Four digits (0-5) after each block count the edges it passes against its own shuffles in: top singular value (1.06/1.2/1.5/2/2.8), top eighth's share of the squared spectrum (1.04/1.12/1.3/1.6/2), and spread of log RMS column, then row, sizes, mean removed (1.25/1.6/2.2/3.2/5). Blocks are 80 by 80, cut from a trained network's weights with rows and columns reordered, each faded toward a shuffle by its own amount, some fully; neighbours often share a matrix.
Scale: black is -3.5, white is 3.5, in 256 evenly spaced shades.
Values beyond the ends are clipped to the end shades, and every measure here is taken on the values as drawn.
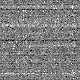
4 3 2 2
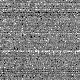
4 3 1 2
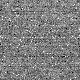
3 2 0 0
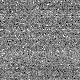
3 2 0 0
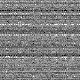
5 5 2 3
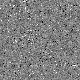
2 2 0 1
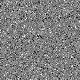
3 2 0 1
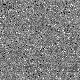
1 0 0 0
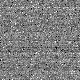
3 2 0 1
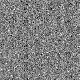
3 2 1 1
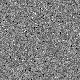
0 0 0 0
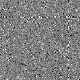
3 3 1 1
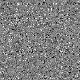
3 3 1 2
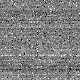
3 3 1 1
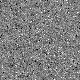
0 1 0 0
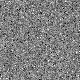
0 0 0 0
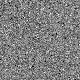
2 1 0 1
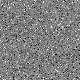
0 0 0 0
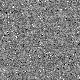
0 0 0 0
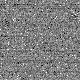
2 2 0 0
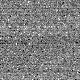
3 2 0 0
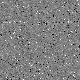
1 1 0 0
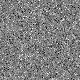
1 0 0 0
